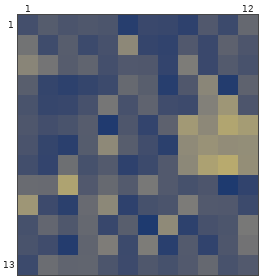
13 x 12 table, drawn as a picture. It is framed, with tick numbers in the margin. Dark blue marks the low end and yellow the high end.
No row or column stands out. An odd patch, higher than its surroundings, sits in the middle right. There are no regular stripes. The bottom middle is the roughest part. The ninth with the highest average is the middle right.
